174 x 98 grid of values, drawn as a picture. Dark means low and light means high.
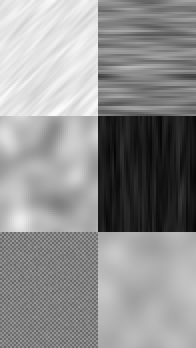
It is made of 3 by 2 panels. Panel 1,1: very high, slanting up to the right, faint in contrast. Panel 1,2: middling, streaked across. Panel 2,1: high, smooth. Panel 2,2: very low, streaked downward, faint in contrast. Panel 3,1: middling, checkered. Panel 3,2: high, smooth, faint in contrast.
